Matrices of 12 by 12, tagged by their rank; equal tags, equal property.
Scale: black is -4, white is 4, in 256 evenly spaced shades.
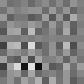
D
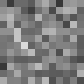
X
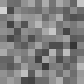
X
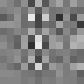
D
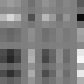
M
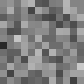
X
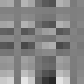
M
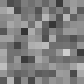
X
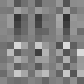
D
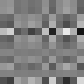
M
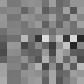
D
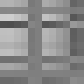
M
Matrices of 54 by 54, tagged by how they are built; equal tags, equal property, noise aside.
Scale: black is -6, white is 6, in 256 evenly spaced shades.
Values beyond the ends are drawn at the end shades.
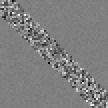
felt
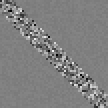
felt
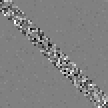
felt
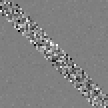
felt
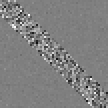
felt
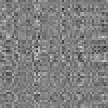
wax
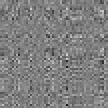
wax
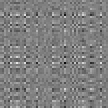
wax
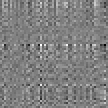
wax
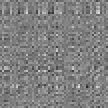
wax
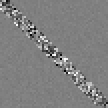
felt
